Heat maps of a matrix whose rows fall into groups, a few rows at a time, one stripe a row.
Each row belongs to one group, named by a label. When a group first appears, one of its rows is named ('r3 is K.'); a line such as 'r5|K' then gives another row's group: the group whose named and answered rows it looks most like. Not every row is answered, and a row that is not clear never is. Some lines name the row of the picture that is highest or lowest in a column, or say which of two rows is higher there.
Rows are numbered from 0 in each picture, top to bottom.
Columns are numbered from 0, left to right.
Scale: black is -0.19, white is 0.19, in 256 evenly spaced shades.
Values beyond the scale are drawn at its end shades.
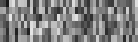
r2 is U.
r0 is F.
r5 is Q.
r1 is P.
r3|F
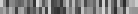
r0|P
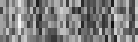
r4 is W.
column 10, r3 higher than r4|No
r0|U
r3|U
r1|Q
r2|U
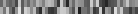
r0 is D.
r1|W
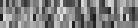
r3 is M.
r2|Q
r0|D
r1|Q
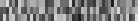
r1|D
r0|M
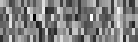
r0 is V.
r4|W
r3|U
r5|Q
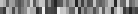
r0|P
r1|W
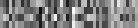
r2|V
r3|U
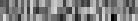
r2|P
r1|V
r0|F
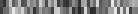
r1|Q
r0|D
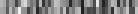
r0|Q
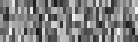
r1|F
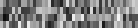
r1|D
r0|P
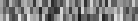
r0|P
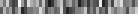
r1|D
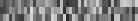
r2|V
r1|F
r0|D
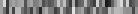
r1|U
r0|Q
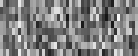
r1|F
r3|U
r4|P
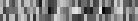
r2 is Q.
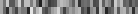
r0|W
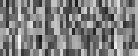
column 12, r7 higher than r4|No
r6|W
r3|V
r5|U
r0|V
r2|M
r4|M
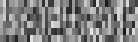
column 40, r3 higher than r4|Yes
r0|Q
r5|F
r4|P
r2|P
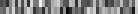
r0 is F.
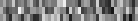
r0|Q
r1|M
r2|V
